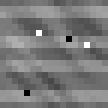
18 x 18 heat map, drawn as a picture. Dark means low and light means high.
Histogram: heavy tails on both sides. Lone odd cells: 4, 2 higher and 2 lower than their neighbours. Stripes: horizontal, repeating 4 times. Average level on the scale: 50%.
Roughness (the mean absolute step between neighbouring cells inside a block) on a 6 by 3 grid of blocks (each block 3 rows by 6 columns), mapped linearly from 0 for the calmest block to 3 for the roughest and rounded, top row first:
1 1 1 | 0 2 0 | 1 2 3 | 1 1 1 | 1 1 0 | 2 1 1
